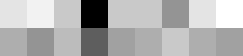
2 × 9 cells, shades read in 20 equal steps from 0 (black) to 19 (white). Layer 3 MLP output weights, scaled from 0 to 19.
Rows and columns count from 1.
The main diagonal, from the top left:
17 11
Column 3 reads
15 14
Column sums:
30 29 29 7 27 28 26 30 31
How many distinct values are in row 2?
6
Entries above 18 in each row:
1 0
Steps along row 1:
up down down up same down up up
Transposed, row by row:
17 13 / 18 11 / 15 14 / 0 7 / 15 12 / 15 13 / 11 15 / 17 13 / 19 12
